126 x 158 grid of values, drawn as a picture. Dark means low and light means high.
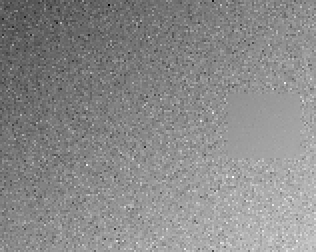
There are no regular stripes. The ninth with the highest average is the bottom right. An odd patch, calmer than its surroundings, sits in the middle right. There is an overall slope up to the bottom right. No single row or column stands out from its neighbours.
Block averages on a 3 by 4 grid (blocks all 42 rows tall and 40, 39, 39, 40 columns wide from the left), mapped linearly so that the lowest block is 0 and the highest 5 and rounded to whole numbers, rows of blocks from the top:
0 1 2 3 | 1 2 3 4 | 2 3 4 5
